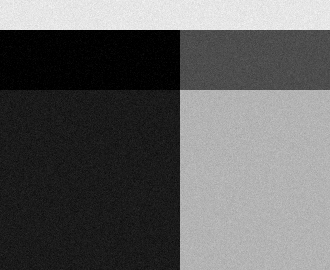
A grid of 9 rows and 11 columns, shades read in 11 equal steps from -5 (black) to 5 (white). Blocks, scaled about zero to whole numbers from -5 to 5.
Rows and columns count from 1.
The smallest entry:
-5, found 12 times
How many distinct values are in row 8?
2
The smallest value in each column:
-5 -5 -5 -5 -5 -5 -2 -2 -2 -2 -2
